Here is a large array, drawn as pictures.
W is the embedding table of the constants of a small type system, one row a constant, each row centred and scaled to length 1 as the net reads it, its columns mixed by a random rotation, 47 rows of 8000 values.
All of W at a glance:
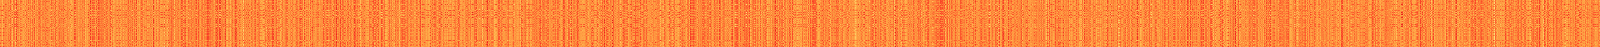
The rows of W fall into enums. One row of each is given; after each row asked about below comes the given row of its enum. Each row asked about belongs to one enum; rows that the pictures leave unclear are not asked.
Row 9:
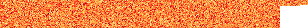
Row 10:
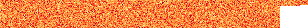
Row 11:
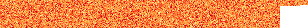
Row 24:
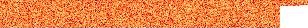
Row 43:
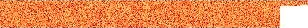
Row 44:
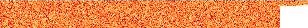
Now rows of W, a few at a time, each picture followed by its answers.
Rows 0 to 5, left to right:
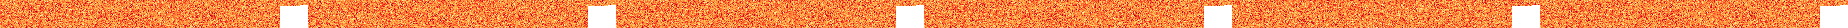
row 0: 11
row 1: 44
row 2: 11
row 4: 24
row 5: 11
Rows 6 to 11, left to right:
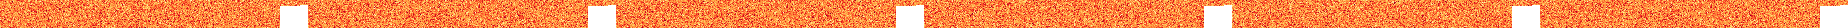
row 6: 43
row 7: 11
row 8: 11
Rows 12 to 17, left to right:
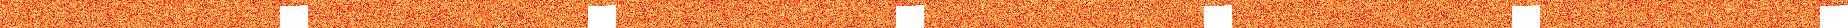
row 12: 24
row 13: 11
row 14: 24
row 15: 10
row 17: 24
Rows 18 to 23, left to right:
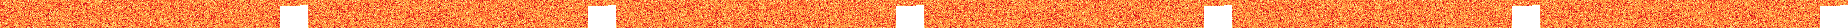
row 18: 9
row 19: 11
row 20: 43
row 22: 43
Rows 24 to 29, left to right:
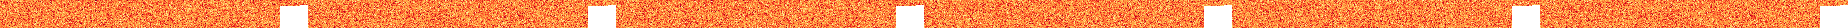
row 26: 24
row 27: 44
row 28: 43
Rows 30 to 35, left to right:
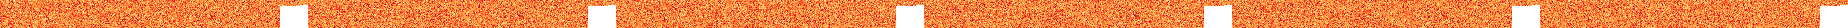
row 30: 44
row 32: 43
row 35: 43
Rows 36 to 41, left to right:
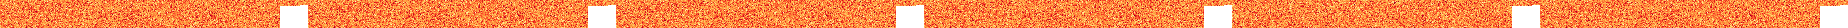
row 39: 11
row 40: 10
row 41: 11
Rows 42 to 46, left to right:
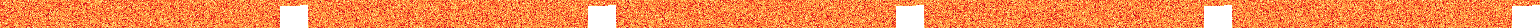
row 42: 9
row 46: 43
